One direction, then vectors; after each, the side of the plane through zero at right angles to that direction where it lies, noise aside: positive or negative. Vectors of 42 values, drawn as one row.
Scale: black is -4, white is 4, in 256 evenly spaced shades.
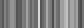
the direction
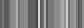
positive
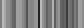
negative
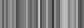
positive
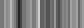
positive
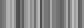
positive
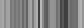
negative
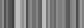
negative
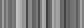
negative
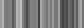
negative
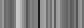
negative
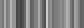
positive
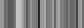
negative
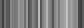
positive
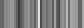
positive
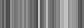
positive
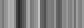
positive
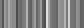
positive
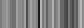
negative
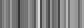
positive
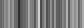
positive
